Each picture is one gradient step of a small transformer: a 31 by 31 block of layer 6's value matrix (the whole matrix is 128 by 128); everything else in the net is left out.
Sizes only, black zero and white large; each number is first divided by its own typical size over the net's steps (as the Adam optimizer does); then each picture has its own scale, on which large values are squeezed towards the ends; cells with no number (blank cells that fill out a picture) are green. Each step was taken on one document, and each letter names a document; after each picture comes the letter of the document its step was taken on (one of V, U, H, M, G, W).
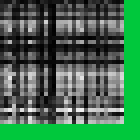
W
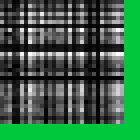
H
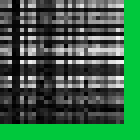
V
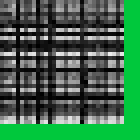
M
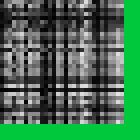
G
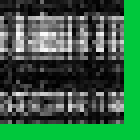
H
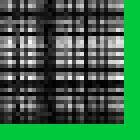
V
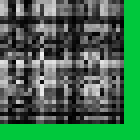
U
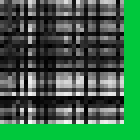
W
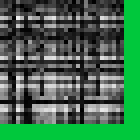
U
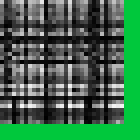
H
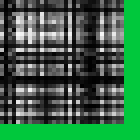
H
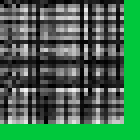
M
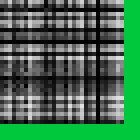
G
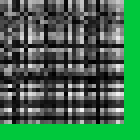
H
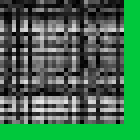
M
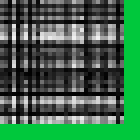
M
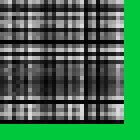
G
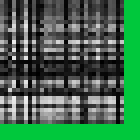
M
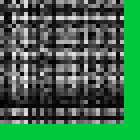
M
